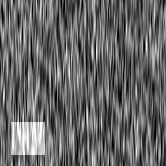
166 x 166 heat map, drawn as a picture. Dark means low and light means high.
Average level on the scale: 40%. Ninth with the highest average: bottom left. Odd patch: higher, in the bottom left. Mirror symmetry: none.
